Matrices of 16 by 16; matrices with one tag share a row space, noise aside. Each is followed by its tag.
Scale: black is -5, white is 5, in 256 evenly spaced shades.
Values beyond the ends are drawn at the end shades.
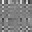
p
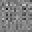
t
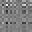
t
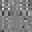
p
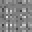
t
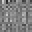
t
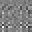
p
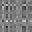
t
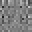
p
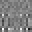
p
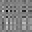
t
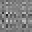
t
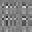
t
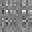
t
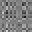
t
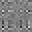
p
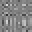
t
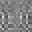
p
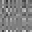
t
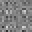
t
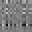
t
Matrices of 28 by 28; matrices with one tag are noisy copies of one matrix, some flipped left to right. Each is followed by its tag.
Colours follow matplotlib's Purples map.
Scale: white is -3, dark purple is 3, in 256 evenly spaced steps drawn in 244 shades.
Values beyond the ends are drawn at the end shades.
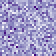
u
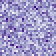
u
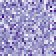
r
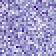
u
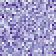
r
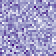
u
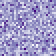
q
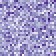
u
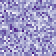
u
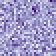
q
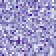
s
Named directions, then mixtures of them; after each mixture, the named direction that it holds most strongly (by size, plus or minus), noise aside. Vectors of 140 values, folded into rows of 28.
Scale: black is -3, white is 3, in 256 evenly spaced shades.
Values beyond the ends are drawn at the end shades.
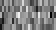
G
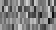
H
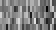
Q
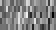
H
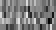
Q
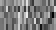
H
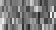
G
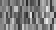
Q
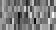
H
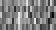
Q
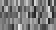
H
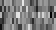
G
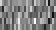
H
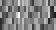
G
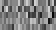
H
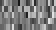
H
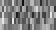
G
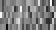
Q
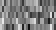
G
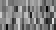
Q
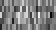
G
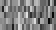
H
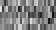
H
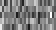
G
